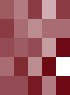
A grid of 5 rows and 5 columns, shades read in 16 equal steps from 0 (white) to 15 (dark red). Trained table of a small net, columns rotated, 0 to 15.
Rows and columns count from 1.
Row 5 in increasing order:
8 11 11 14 15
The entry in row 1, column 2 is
8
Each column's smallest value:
9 8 7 5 0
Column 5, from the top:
12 9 15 0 15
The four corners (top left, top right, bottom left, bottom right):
10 12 11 15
